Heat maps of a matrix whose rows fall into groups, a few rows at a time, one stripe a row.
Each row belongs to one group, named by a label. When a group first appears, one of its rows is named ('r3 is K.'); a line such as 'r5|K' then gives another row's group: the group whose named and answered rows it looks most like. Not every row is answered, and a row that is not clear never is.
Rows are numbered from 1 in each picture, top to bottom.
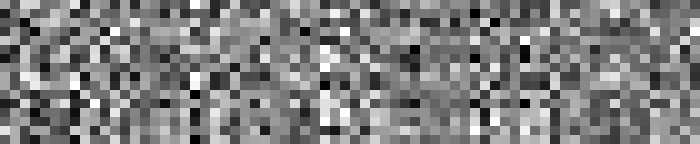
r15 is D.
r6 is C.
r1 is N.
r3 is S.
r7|C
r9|N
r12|C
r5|D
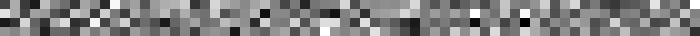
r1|S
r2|D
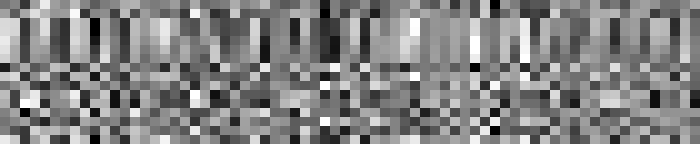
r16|D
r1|S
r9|D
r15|S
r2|N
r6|D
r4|D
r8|C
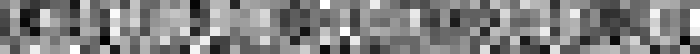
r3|S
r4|S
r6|N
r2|S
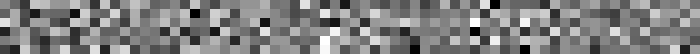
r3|D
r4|C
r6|C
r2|S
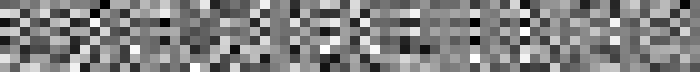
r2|D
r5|C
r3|C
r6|S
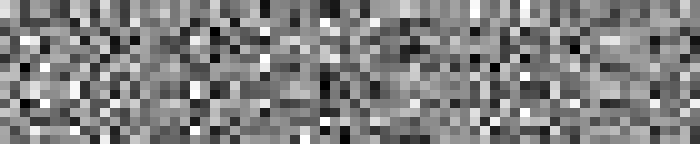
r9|D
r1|D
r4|C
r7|C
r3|S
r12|S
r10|N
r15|N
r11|N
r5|N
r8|S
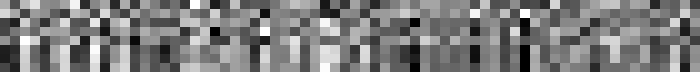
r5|N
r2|D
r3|C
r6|C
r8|C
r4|C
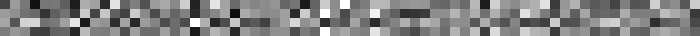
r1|S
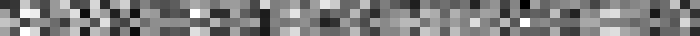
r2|N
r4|N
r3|D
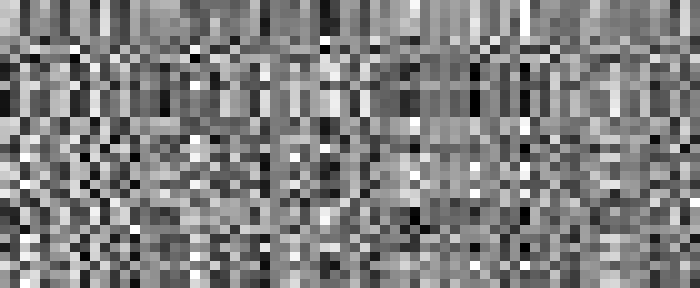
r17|C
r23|S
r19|D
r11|C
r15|D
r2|D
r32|N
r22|D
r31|N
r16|N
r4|D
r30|D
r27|N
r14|D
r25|C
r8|C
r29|N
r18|N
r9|C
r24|C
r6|N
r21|N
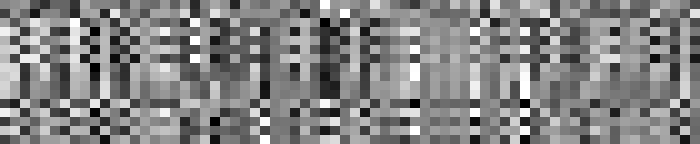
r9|D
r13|D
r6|D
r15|D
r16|C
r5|N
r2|S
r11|D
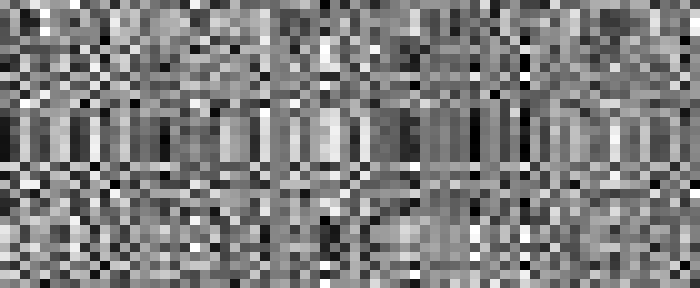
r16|C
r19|D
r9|D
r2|S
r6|S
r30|C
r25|N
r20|C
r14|C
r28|N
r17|C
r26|D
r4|S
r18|C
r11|S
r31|D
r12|N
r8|C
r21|N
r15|C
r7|C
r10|C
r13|C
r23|C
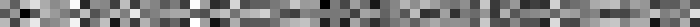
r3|N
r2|S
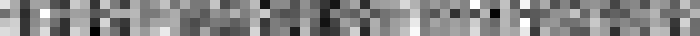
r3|D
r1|D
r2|S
